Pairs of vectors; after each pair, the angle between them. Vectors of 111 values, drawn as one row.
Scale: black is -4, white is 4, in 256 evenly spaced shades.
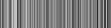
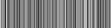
orthogonal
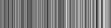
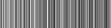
partly opposed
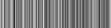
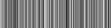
orthogonal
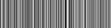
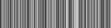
partly aligned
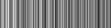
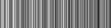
nearly parallel
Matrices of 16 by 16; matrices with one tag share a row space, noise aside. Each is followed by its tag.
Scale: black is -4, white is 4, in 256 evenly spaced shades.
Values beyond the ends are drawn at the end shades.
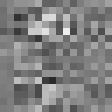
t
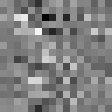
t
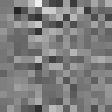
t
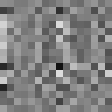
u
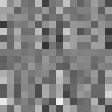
u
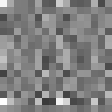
u
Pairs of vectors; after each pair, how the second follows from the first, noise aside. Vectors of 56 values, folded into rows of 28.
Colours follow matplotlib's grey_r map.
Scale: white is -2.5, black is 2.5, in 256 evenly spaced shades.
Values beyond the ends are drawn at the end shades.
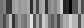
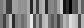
copied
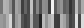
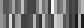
sign-scrambled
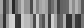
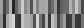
copied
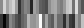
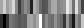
copied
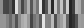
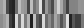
reversed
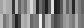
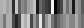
copied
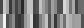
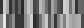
copied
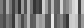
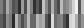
copied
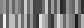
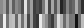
copied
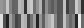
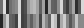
reversed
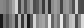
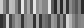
reversed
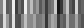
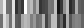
copied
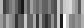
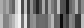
reversed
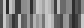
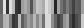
copied
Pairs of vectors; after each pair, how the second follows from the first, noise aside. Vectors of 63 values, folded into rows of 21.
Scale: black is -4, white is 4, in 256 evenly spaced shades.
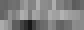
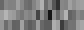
shuffled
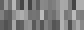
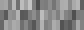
sign-scrambled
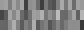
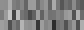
shuffled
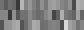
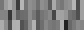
sign-scrambled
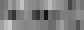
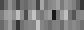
shuffled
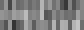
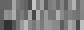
shuffled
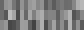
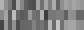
shuffled
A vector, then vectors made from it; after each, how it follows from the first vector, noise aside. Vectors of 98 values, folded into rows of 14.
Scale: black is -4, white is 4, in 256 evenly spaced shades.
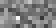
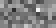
reversed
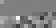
partly zeroed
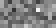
reversed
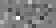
partly zeroed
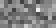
reversed
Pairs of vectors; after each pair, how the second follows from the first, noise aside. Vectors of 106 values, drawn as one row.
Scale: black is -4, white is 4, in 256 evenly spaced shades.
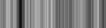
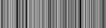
shuffled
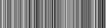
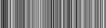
reversed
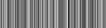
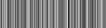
copied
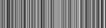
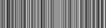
copied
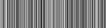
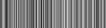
sign-scrambled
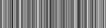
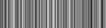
shuffled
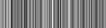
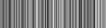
reversed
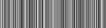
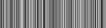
negated
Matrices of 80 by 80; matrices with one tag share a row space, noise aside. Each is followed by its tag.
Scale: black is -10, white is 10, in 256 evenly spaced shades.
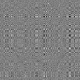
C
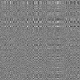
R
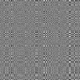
C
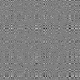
C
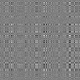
C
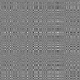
R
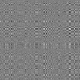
C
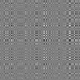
C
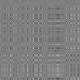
R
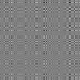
C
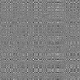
R
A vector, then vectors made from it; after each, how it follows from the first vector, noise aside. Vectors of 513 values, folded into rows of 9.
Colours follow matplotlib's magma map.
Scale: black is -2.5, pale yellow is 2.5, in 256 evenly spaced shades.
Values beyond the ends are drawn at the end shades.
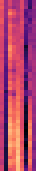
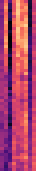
reversed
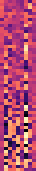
sign-scrambled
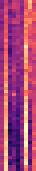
negated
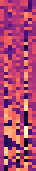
sign-scrambled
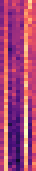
negated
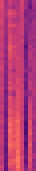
shrunk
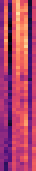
reversed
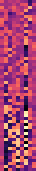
sign-scrambled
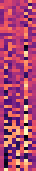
sign-scrambled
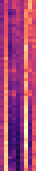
negated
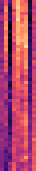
reversed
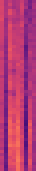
shrunk
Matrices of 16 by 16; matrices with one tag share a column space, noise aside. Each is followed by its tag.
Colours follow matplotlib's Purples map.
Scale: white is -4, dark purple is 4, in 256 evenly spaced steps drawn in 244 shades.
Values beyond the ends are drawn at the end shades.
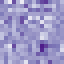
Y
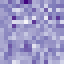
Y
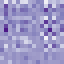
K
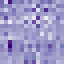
Y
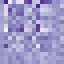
K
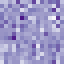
Y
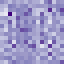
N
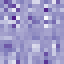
Y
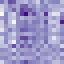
N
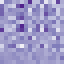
K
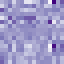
Y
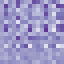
K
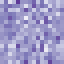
Y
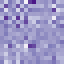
Y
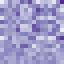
K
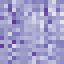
N
